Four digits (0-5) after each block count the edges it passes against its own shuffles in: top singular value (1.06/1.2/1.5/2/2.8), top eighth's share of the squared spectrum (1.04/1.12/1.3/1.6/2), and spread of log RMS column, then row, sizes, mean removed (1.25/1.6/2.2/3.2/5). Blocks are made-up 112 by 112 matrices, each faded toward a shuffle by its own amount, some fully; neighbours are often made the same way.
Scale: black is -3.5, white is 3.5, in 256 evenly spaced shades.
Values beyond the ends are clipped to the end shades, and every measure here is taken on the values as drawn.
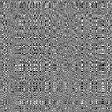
5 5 4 4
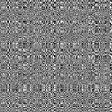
5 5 4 4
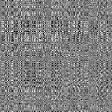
5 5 4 4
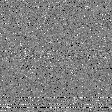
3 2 0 3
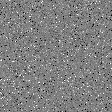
0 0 0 0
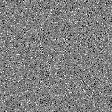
3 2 1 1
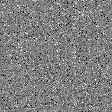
3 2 1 0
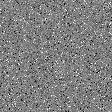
0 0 0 0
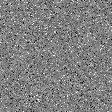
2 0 0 0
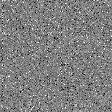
3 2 1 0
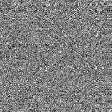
4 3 2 2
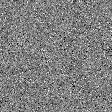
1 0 0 0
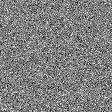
1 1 0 0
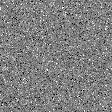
0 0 0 0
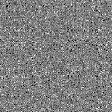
4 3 2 2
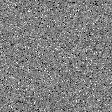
2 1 0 0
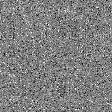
3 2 1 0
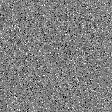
3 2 1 0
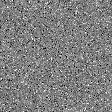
2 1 0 0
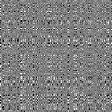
5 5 4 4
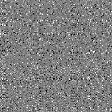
4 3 2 2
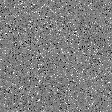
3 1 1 0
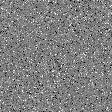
0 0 0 0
